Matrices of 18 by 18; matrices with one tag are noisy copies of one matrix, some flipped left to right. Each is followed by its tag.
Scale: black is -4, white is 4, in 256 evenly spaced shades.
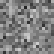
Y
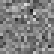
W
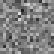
W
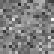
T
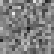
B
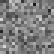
T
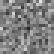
B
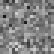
Y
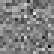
W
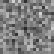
B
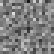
B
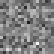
Y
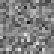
Y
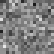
T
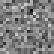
W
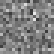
W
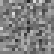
B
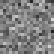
T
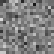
T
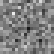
B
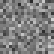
T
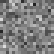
T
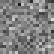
T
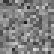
Y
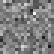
W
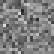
W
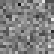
T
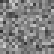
T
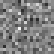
W
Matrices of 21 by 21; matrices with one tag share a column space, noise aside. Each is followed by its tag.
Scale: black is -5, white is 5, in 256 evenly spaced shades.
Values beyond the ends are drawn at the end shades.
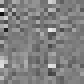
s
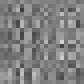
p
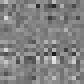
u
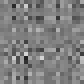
u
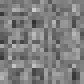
p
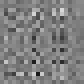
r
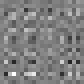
r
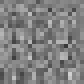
p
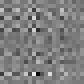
r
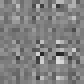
u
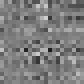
u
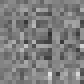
p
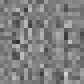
p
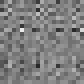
s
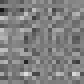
r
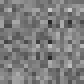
p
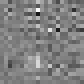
s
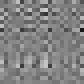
s
